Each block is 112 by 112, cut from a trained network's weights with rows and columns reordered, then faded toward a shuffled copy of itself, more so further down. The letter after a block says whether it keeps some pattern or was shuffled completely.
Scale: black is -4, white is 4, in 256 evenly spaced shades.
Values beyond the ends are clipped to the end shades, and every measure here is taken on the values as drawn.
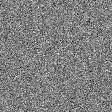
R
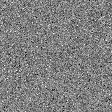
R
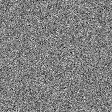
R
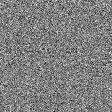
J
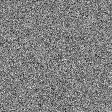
R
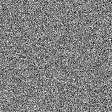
J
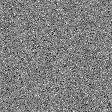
R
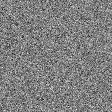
R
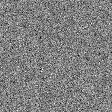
J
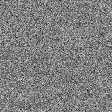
J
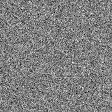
R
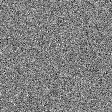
R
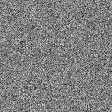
J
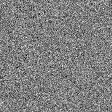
R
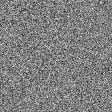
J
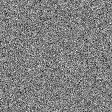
R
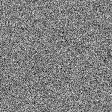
J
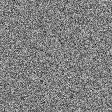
R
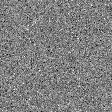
R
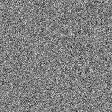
J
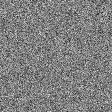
R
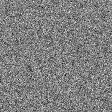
R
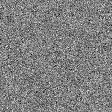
J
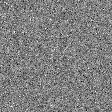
J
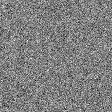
J
